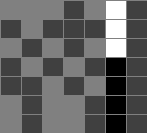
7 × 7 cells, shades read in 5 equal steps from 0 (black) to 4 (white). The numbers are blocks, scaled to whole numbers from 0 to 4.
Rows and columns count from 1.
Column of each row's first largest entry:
6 6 6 2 3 1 1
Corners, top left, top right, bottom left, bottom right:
2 1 2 1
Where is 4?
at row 1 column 6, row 2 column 6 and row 3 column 6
